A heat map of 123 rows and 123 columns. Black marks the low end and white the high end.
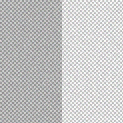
Grain: checkered. Seam: vertical, 50% of the way across, the right part higher. Average level on the scale: 80%.
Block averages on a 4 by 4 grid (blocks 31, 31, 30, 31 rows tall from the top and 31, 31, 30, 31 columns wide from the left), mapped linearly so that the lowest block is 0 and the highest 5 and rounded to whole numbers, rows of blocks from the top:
0 0 5 5 | 0 0 5 5 | 0 0 5 5 | 0 0 5 5
